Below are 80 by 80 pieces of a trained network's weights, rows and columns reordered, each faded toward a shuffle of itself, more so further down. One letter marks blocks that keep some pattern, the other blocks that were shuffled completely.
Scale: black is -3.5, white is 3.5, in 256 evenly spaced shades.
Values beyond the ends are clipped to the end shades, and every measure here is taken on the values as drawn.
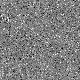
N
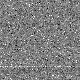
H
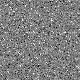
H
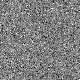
H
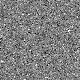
N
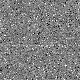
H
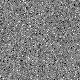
H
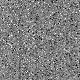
H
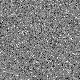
N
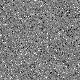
N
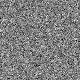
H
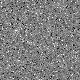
N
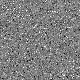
N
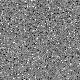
N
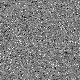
N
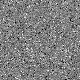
N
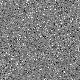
N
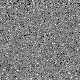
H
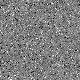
N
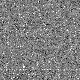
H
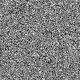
N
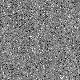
H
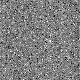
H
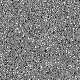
N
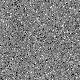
N
